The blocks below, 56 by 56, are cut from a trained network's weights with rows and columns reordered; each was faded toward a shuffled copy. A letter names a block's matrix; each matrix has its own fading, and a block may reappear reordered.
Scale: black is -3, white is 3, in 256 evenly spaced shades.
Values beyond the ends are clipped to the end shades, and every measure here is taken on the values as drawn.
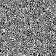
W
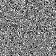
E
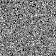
E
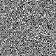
W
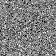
E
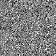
W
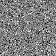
E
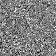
E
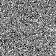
E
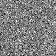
E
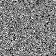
E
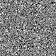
E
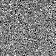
W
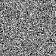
W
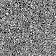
E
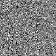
W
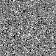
E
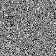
W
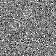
E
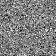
E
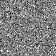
E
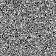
E
